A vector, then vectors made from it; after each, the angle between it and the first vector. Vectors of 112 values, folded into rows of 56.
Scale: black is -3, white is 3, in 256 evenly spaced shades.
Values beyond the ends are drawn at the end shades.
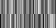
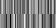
partly opposed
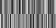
partly opposed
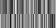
nearly opposite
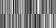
partly aligned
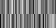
nearly parallel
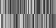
partly opposed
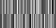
partly aligned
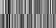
orthogonal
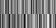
orthogonal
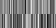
orthogonal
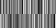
partly opposed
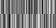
orthogonal
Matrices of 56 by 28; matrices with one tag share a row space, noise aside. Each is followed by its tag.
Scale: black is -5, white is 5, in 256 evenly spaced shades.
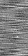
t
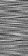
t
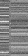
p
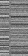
p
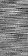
t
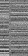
p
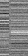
p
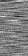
t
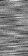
t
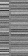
p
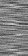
t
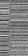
p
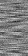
t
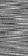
t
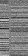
p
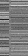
p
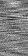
t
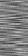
t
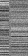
p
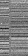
p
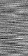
t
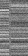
p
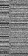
p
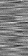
t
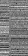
p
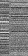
p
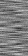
t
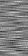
t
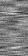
t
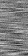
t
